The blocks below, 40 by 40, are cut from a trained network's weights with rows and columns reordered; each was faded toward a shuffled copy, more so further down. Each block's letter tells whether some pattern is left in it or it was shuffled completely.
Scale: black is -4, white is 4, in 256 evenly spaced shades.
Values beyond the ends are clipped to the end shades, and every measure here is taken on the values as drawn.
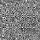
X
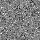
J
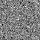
J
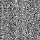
X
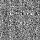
X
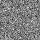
J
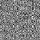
X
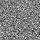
J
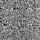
X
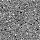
J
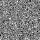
J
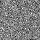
J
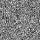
X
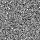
J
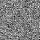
X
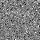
J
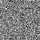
J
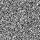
J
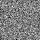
J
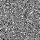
J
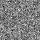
J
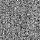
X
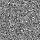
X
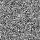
J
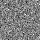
J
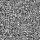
X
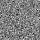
J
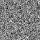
X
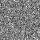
J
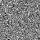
J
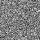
X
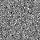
J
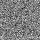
J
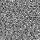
X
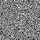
X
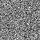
J
